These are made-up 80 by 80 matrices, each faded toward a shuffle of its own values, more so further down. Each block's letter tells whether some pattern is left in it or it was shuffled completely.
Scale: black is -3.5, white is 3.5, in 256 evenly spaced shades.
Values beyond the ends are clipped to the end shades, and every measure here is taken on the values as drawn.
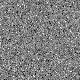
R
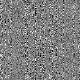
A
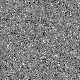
R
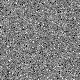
R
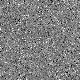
R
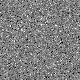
R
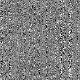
A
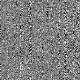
A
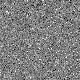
R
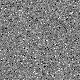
R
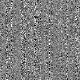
A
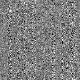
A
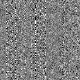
A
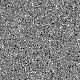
R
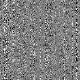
A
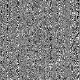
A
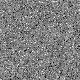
R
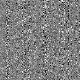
A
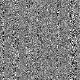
A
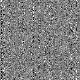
A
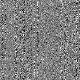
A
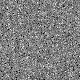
R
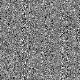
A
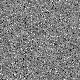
R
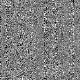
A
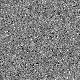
R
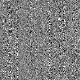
A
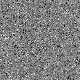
R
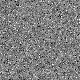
R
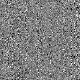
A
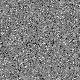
R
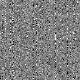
A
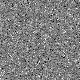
R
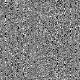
A
